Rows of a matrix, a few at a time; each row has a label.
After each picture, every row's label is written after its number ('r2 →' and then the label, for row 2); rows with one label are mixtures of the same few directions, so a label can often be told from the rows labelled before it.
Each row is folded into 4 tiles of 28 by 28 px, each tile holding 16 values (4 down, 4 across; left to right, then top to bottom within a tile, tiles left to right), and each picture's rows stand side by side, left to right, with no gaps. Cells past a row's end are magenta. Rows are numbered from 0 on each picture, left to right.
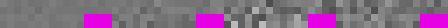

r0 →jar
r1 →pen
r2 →pen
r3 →jar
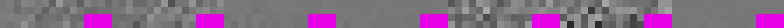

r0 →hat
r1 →hat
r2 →pen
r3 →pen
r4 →jar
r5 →pen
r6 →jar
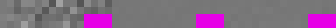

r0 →hat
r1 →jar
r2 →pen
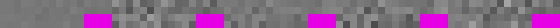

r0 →hat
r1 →jar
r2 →pen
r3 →pen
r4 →hat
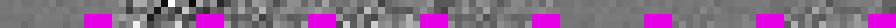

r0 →hat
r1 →hat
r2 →jar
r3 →pen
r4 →jar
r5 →hat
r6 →pen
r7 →pen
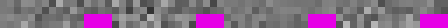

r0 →hat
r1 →jar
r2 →pen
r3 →pen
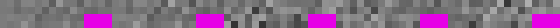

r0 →hat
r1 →hat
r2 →pen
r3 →jar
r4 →hat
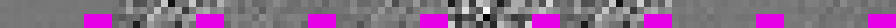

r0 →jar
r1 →hat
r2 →jar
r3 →hat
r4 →jar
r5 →hat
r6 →jar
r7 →hat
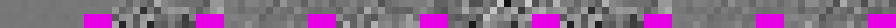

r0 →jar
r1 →pen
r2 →hat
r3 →pen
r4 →hat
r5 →pen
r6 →hat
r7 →hat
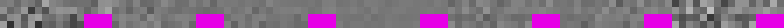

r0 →pen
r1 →jar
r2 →pen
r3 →jar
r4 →jar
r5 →hat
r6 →jar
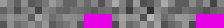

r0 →jar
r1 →jar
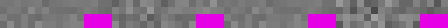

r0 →pen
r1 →jar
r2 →pen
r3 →jar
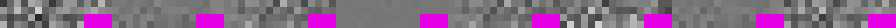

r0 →jar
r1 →pen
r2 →hat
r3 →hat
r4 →hat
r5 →pen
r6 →pen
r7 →jar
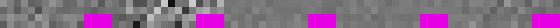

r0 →jar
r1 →hat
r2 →pen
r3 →jar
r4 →hat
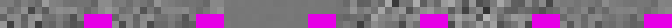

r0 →pen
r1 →pen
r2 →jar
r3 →hat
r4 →jar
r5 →pen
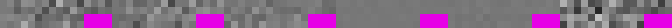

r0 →hat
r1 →hat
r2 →pen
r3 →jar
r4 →jar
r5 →jar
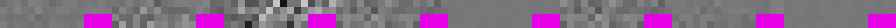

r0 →jar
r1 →pen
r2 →hat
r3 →jar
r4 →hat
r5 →jar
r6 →pen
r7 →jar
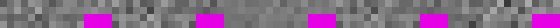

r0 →jar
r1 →jar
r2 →hat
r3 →jar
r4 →hat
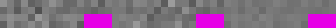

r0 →jar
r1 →hat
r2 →jar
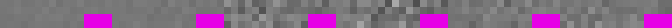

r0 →hat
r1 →hat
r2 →jar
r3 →hat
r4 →hat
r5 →pen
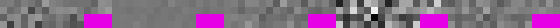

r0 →pen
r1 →hat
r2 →hat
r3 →jar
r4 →jar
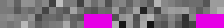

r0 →hat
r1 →pen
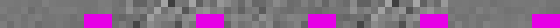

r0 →pen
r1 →hat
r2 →jar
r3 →hat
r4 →pen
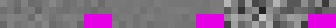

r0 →jar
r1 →pen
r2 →jar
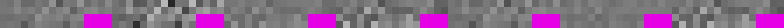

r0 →hat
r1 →hat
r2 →pen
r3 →pen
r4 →hat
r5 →jar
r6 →pen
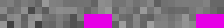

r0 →pen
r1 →pen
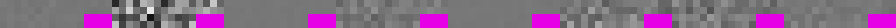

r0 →jar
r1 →jar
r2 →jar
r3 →jar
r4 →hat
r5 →pen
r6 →jar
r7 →pen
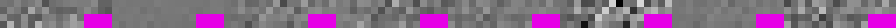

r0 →pen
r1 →pen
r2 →hat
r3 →hat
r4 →jar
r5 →hat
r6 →hat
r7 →jar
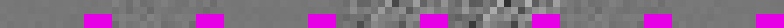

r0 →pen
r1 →jar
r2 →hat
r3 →hat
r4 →hat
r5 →jar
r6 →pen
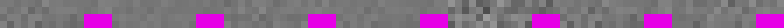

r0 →pen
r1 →jar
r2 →jar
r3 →pen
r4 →jar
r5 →pen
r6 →hat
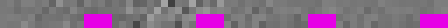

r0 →hat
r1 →hat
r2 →pen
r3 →pen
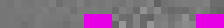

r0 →hat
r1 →pen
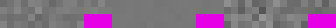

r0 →jar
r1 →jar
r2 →jar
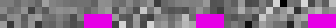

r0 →pen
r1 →pen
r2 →hat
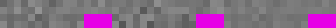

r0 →jar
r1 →pen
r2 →jar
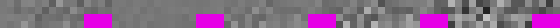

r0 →hat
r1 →pen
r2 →pen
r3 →pen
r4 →jar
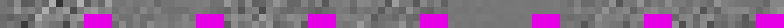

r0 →hat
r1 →pen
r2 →jar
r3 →hat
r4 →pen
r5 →hat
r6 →pen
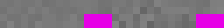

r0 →pen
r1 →pen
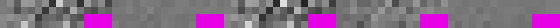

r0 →hat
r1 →jar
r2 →hat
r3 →hat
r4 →pen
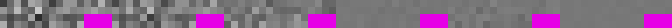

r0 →jar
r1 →jar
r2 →pen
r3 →hat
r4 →pen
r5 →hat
